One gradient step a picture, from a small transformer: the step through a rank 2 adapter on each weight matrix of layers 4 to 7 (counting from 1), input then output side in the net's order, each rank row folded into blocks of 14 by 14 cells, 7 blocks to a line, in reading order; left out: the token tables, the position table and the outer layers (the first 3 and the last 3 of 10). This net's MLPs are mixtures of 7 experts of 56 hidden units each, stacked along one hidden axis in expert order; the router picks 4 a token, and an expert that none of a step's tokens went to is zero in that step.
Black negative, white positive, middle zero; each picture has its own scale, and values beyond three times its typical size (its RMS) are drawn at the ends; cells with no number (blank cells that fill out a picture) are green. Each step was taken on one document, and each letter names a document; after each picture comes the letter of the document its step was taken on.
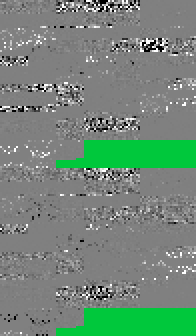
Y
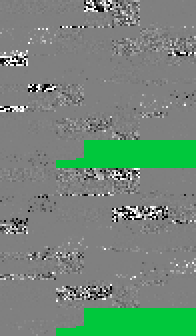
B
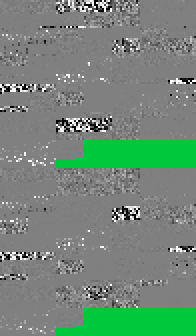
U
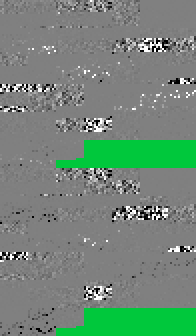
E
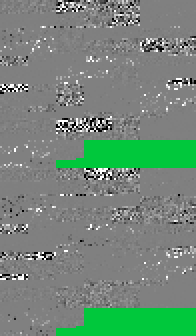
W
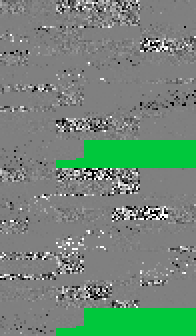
U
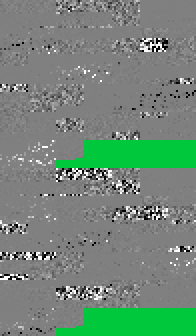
E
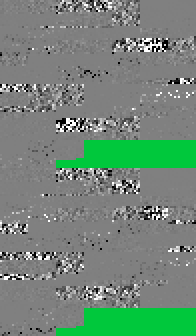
E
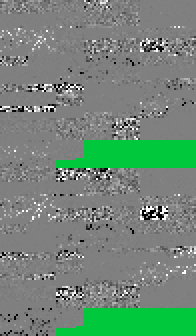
Y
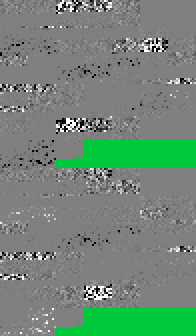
E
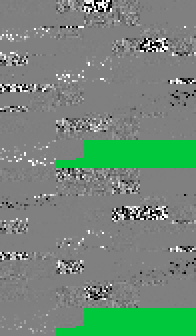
U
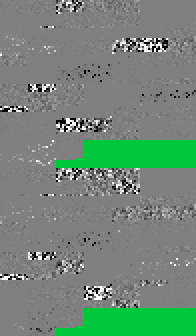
E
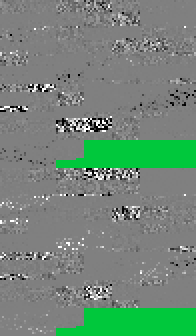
U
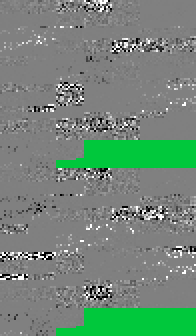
Y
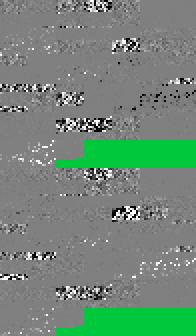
E
